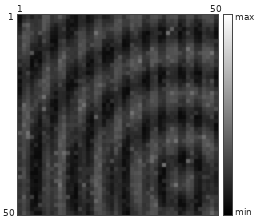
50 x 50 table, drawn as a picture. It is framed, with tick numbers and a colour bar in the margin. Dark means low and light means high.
Stripes: upright, repeating 11 times. Rings: centred on the bottom right. Histogram: bell-shaped. Average level on the scale: 20%.
